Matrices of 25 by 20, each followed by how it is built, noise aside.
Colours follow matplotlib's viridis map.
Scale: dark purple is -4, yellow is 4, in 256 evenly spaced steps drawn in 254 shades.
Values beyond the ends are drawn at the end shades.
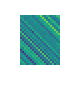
Toeplitz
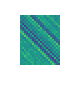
Toeplitz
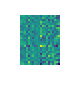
low rank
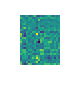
low rank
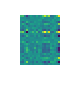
low rank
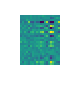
low rank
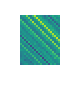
Toeplitz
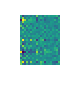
low rank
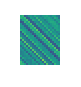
Toeplitz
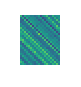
Toeplitz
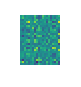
low rank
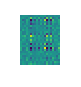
low rank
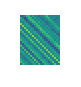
Toeplitz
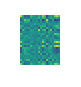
low rank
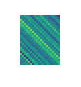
Toeplitz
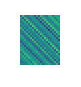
Toeplitz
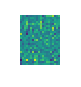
low rank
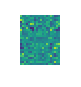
low rank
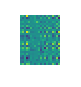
low rank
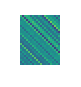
Toeplitz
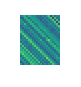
Toeplitz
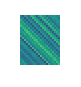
Toeplitz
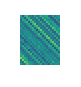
Toeplitz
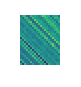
Toeplitz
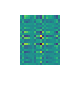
low rank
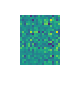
low rank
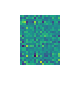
low rank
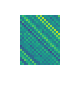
Toeplitz
